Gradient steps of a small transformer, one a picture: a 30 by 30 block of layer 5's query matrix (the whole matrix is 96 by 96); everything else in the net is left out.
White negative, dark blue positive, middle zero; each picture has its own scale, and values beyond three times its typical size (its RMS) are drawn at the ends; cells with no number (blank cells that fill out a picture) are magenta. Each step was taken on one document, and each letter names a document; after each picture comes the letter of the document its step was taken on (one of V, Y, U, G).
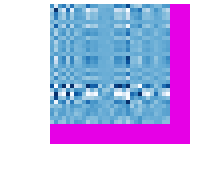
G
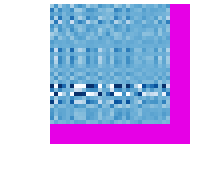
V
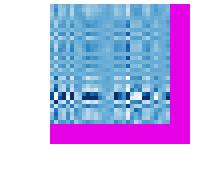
G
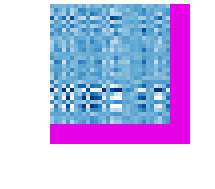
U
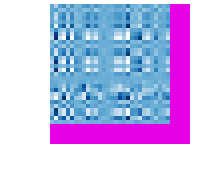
G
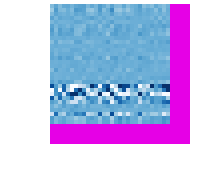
V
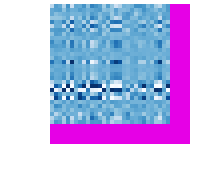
U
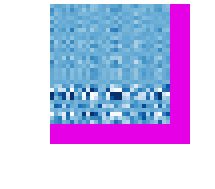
U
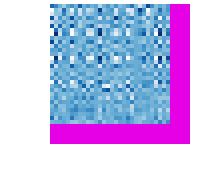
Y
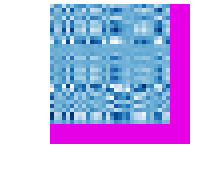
U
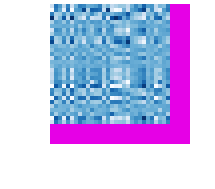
U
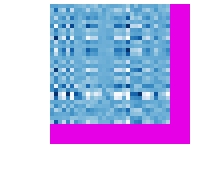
G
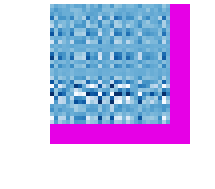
V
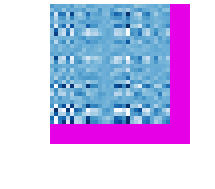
G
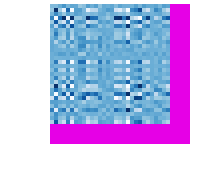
G
